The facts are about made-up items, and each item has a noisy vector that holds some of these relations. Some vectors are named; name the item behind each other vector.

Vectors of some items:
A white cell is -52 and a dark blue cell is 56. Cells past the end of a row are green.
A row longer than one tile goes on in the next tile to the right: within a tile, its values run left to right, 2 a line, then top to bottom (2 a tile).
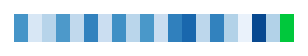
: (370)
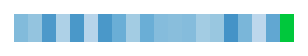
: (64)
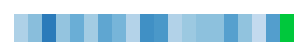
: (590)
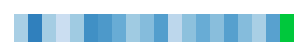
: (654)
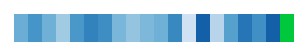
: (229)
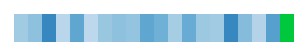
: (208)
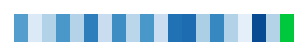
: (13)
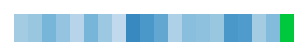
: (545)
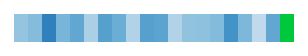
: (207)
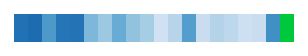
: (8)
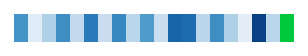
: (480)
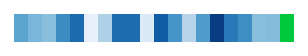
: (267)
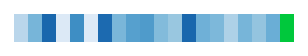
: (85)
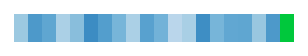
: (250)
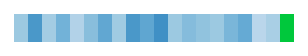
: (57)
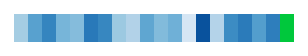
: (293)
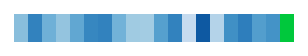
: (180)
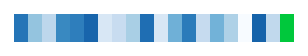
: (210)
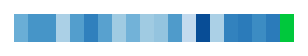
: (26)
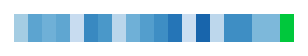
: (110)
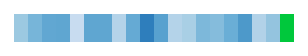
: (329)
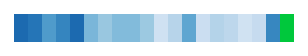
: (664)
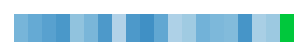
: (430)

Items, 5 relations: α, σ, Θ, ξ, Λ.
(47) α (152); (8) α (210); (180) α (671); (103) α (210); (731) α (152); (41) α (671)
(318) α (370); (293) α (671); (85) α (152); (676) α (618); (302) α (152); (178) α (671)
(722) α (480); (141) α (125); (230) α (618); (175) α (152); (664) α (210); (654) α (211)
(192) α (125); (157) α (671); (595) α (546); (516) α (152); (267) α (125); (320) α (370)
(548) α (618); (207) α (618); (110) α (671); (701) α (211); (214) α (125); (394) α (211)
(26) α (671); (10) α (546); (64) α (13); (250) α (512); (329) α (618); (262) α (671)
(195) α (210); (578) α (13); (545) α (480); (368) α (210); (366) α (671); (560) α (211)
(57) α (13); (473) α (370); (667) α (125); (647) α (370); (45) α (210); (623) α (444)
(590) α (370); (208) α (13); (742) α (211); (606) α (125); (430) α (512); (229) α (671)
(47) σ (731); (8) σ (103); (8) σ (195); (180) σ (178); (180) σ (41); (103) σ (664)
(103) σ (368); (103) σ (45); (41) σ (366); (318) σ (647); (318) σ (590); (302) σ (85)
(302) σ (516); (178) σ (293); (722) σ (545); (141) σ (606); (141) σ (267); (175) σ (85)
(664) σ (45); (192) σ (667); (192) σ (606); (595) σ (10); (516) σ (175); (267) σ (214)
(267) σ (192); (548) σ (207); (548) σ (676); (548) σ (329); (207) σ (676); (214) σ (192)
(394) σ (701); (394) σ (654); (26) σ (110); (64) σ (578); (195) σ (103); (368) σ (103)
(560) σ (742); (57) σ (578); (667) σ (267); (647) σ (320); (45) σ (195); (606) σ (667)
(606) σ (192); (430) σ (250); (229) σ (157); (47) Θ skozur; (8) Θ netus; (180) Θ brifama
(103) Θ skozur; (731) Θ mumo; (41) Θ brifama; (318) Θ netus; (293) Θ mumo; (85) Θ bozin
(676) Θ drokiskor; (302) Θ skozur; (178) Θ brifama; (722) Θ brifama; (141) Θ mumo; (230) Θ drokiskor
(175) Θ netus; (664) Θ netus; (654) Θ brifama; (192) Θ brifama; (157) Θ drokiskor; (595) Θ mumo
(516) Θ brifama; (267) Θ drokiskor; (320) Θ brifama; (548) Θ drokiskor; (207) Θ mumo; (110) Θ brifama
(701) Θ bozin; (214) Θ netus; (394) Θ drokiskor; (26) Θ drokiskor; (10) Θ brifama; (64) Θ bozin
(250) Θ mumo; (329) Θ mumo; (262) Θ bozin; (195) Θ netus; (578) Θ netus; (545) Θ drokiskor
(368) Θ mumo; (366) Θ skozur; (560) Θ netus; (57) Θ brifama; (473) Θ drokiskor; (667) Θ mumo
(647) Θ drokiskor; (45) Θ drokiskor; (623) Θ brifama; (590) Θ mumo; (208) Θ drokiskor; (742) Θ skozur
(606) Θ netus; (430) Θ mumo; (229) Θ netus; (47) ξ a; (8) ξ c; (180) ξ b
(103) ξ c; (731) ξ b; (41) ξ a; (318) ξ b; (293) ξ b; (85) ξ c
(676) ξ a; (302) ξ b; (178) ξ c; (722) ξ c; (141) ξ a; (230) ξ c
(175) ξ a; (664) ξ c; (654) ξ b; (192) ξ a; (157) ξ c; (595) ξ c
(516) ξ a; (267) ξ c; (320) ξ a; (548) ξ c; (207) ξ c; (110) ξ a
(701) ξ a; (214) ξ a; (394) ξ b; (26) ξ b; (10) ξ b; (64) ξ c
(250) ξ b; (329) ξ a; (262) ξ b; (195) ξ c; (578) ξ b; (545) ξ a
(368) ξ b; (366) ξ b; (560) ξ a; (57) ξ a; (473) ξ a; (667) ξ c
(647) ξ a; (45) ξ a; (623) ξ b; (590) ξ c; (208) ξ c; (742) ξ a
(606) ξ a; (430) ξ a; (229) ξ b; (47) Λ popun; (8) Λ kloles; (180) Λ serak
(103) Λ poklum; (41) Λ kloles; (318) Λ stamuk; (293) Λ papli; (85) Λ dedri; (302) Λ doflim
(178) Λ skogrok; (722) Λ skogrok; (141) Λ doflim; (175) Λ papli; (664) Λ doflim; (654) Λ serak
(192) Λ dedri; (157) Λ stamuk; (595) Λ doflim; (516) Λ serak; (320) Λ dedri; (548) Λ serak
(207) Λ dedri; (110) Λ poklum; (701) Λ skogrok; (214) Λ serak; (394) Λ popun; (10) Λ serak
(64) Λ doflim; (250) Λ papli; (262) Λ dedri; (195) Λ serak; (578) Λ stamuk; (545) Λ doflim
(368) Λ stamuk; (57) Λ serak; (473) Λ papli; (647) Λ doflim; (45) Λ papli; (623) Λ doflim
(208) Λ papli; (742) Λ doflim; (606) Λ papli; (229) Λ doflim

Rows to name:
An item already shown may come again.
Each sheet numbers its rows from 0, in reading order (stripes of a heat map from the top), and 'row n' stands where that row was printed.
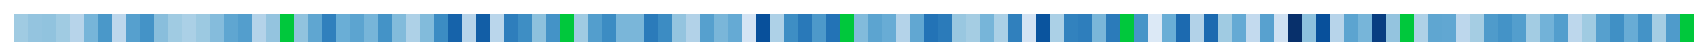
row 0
(701)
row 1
(178)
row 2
(293)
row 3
(262)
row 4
(671)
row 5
(731)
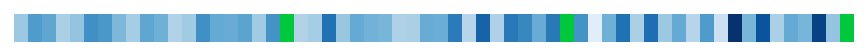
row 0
(250)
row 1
(157)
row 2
(671)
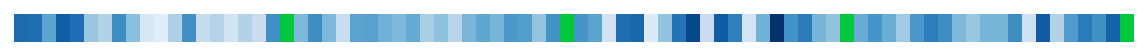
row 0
(195)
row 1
(394)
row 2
(606)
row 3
(229)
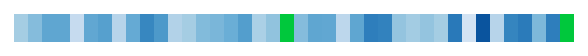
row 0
(329)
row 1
(262)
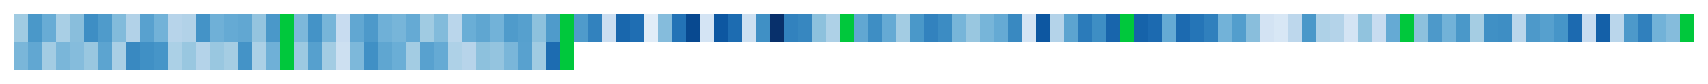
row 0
(250)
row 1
(394)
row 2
(192)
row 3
(229)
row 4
(368)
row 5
(41)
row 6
(560)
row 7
(578)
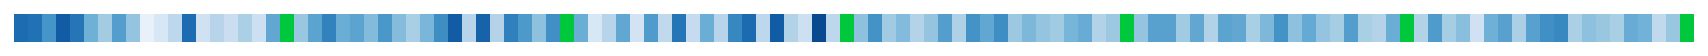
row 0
(103)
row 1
(178)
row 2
(152)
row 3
(57)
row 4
(722)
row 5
(320)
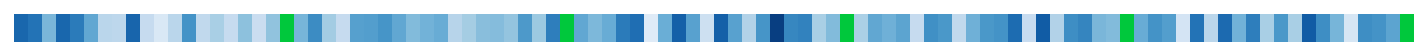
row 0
(45)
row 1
(318)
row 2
(667)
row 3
(110)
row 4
(302)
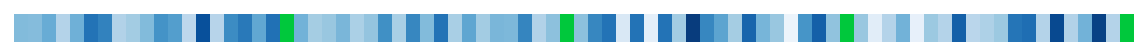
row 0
(366)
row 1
(47)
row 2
(175)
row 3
(125)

